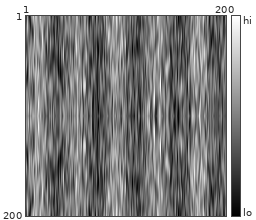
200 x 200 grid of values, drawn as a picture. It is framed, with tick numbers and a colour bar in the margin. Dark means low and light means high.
It is mirror symmetric from top to bottom. No overall slope runs across the table. The values follow a bell shape. Streaks run downward. Upright stripes repeat 5 times across the table.
